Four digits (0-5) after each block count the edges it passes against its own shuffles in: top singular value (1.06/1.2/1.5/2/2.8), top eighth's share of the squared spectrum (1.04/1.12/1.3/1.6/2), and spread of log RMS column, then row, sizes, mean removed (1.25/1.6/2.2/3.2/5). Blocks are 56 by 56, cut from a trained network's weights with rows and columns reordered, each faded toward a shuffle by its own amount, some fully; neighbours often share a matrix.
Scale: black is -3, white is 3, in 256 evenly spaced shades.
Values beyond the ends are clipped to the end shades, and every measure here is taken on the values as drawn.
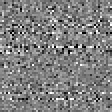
4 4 0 3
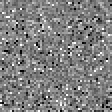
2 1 0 1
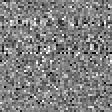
3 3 0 2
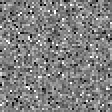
0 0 0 0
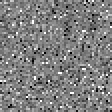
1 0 0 0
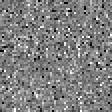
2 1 0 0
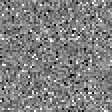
2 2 0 1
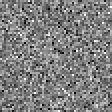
0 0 0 0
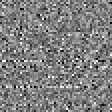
3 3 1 2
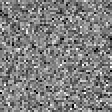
1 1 0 0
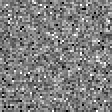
1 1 0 0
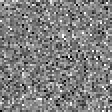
2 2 0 1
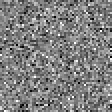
2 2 1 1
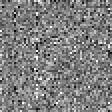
3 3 1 1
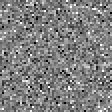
1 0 0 0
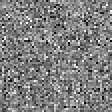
2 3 0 1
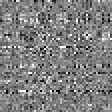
3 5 2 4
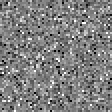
0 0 0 0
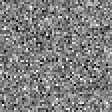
2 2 0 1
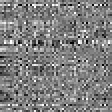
4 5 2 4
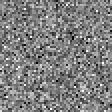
0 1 0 0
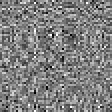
4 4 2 2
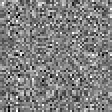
3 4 2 2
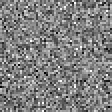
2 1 0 0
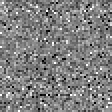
2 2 0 1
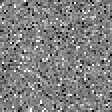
0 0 0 0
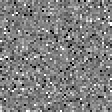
2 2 0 0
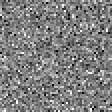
1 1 0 0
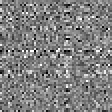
4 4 2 3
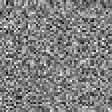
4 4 1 2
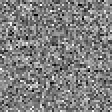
2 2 0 0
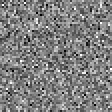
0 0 0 0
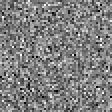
1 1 0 0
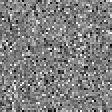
1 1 0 1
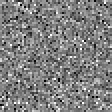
0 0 0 0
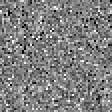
0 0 0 0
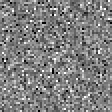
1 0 1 0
